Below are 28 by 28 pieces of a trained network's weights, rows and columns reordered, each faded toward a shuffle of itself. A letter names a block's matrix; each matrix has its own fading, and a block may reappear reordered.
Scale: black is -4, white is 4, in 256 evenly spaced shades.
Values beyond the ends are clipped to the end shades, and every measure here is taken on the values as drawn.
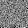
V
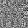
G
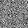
V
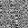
G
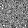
V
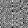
G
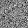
V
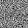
V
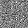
V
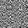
G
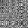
G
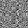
G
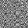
G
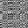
G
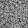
V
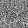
V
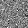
V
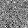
V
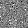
V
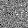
V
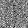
V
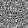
G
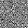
G
